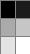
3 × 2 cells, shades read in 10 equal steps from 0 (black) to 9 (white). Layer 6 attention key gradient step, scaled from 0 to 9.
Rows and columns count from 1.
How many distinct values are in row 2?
2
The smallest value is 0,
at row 1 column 1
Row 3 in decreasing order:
9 8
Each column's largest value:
8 9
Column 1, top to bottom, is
0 6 8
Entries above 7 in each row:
0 0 2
